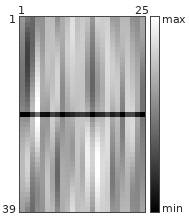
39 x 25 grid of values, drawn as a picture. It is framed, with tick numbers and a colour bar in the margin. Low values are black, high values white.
Odd lines: row 20. Grain: streaks running down. Histogram: skewed, a long tail of low values. Ninth with the highest average: bottom middle. Slope: none.
